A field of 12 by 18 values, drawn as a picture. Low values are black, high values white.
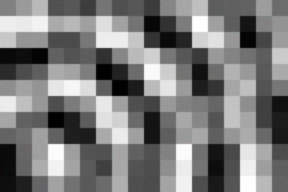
Odd rows or columns: none. Mirror symmetry: none. Rings: centred on the bottom left. Slope: none.
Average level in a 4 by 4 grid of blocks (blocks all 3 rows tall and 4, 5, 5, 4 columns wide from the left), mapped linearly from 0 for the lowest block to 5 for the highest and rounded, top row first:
5 3 1 0 | 0 0 2 3 | 2 3 1 1 | 1 1 1 3
